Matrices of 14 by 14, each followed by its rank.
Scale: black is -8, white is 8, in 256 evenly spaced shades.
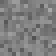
full rank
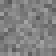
full rank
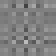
one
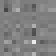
two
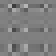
one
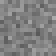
full rank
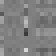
two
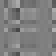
one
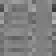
two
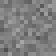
full rank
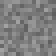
full rank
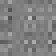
two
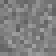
full rank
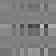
one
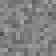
full rank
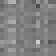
two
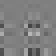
one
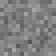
full rank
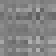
two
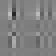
one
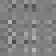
two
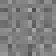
two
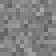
full rank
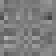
two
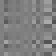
one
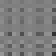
one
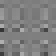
one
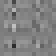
two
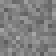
full rank
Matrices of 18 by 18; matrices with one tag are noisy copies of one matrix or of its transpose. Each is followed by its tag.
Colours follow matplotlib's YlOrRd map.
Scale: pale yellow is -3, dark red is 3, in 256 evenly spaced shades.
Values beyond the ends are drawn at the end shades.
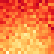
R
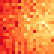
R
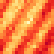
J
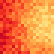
R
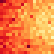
R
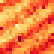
J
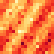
J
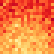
R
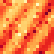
J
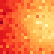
R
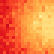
R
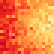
R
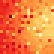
R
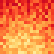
R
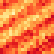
J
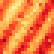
J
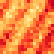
J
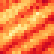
J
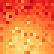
R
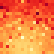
R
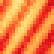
J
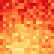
R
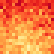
R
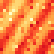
J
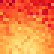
R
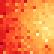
R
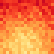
R
